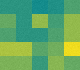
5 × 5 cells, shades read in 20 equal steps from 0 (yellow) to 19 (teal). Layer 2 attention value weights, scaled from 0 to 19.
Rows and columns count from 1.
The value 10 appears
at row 5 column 1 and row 5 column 2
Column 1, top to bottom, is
17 12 14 6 10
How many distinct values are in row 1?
4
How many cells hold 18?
1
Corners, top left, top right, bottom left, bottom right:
17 14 10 12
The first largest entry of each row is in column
3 2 2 3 3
